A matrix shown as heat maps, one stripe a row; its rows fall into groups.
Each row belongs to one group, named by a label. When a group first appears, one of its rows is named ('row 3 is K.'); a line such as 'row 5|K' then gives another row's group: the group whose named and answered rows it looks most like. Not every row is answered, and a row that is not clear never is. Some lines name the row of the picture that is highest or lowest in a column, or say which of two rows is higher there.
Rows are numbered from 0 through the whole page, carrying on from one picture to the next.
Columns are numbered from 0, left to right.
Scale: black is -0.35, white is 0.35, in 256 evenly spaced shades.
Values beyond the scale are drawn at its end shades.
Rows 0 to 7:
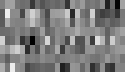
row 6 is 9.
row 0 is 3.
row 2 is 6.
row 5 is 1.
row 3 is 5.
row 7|1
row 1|6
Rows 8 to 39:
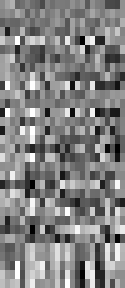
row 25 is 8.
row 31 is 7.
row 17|6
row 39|7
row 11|9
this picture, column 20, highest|25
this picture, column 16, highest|13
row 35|7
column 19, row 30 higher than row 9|No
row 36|7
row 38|7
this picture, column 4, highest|22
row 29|1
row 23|8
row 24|3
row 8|3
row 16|8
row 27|1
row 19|9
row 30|8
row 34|3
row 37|7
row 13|3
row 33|5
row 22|6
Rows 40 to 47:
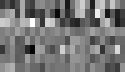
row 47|3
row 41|3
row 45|5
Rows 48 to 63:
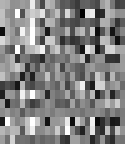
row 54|3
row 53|7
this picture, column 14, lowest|61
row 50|8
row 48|8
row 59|9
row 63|1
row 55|1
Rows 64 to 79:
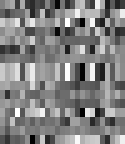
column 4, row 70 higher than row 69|No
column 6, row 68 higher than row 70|Yes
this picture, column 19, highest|64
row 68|8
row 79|5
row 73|8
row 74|9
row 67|3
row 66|7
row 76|7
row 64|3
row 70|5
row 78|9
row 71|7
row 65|5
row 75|8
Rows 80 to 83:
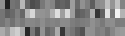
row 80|9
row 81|7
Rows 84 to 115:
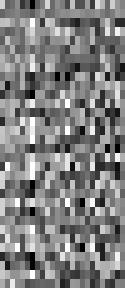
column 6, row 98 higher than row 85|Yes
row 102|6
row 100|3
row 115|1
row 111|7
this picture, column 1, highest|102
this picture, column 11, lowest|92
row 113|9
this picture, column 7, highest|102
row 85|5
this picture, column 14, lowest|102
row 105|5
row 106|7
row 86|8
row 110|6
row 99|8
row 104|9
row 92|3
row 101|7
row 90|8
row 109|8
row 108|3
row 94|5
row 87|7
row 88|6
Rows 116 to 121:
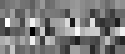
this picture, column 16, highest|119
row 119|5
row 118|6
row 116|5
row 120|8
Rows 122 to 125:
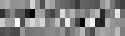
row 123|5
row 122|8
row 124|7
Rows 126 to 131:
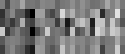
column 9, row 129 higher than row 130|Yes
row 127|5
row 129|9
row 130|5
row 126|9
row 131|5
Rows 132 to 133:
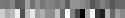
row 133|7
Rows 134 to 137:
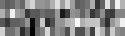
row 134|7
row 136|5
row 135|1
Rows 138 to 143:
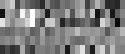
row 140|8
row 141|5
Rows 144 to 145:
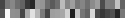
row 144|5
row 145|6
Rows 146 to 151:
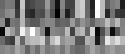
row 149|6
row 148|9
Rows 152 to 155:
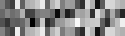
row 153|3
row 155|7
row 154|5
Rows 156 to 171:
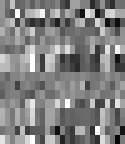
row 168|8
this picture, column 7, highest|157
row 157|7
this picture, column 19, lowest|157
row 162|8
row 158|3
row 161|7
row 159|8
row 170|3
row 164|9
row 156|1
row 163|8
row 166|5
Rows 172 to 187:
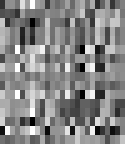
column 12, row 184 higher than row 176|No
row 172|6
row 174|9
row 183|8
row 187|5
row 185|9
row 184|8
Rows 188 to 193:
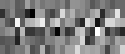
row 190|7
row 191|3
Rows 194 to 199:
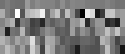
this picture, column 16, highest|196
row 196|3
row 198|8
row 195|7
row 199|8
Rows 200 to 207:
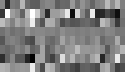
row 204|5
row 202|8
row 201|6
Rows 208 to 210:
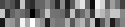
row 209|9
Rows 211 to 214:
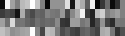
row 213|1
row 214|8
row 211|6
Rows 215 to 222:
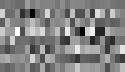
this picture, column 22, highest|216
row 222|5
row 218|7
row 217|6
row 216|9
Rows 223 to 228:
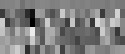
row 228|1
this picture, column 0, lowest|224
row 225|9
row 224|5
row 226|8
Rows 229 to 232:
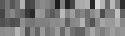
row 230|5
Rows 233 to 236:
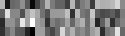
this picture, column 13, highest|234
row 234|6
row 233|9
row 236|5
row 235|6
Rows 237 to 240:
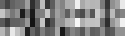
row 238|9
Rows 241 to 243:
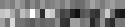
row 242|8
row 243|1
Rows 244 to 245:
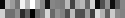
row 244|6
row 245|9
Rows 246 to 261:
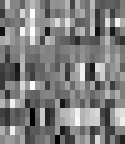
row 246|6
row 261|3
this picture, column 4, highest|249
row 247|6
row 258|5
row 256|9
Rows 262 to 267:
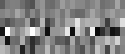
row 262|5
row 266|9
